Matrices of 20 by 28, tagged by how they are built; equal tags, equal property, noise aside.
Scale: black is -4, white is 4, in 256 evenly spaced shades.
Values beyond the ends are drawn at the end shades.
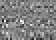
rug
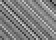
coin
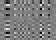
rug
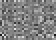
rug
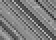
coin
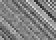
coin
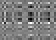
rug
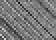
coin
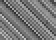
coin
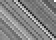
coin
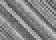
coin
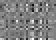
rug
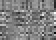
rug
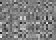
rug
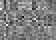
rug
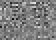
rug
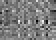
rug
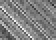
coin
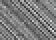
coin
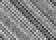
coin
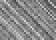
coin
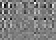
rug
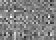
rug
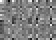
rug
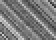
coin
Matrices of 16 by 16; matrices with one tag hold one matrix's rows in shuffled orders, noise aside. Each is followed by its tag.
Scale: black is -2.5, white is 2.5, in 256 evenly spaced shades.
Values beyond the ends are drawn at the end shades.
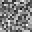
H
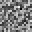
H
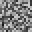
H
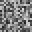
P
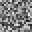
H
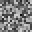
H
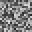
H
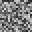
H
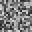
P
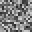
H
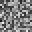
P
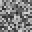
H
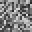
P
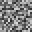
H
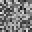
P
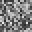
P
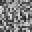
P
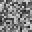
P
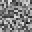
H
